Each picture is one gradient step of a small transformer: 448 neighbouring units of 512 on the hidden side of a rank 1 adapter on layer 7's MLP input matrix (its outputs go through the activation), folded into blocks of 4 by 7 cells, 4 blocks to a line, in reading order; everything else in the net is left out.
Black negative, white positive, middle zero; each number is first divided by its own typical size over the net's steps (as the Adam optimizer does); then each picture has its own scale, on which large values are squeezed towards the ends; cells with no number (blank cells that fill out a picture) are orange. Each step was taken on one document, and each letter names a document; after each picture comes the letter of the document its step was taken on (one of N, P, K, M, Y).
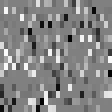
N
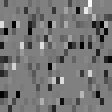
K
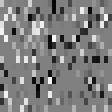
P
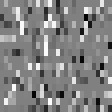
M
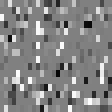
M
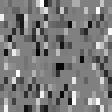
M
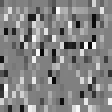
P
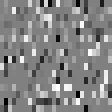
N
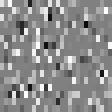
M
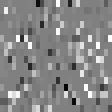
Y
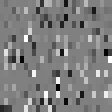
N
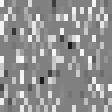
P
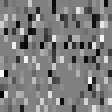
P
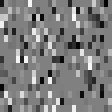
P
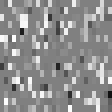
M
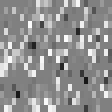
N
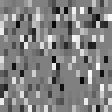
P
